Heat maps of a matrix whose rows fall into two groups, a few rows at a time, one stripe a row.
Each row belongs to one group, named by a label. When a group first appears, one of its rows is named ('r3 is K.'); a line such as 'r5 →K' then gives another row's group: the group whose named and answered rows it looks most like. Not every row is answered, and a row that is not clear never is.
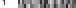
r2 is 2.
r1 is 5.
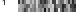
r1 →5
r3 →2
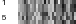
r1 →2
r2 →2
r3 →2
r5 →5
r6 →2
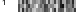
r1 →5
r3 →5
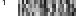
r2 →5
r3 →5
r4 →5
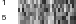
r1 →2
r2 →5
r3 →5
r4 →2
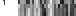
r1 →5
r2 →2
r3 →2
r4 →2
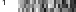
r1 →2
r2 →2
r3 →5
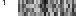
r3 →5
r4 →2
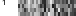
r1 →2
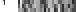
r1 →5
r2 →5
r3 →2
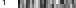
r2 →5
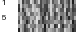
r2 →5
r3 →5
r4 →2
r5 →5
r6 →5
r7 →2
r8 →5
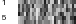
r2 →5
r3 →5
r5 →2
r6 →2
